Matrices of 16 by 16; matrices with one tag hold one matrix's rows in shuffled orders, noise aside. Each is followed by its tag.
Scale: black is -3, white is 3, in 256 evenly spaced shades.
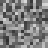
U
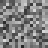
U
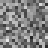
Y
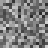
Y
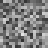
U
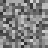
U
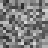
U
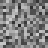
Y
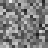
Y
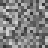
Y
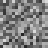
U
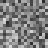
Y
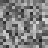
U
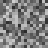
Y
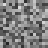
U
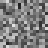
Y
